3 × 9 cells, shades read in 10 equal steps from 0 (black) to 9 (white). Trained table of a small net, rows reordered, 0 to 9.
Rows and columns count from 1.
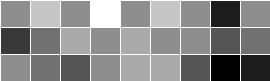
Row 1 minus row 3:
0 3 2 4 -1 1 2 1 4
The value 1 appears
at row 1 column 8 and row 3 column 9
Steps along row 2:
up up down up down same down up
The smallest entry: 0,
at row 3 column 8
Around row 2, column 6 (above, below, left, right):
7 6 6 5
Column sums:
12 15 14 19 17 18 13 4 10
